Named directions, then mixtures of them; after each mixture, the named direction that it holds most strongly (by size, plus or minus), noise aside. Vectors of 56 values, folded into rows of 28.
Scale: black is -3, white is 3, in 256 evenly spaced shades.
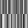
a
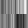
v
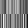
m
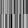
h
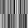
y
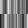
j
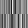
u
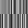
u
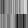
v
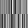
u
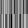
h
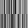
u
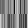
y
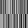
u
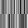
y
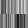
v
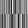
u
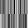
y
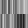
v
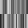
j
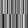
a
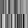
a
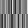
u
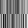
m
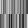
j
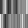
j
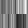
v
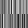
u
